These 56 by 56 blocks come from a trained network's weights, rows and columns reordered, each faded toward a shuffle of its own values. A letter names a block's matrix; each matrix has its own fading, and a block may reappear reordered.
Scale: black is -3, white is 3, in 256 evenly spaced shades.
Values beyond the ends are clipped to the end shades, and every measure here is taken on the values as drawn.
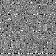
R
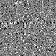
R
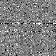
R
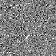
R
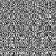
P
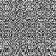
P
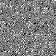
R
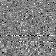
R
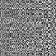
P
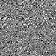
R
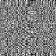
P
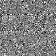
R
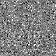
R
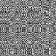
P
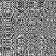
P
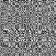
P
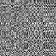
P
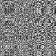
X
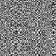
X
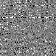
R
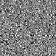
R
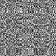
X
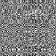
P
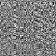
P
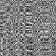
P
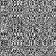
X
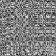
P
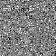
R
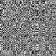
X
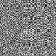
X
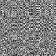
X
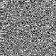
R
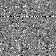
R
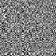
X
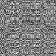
P
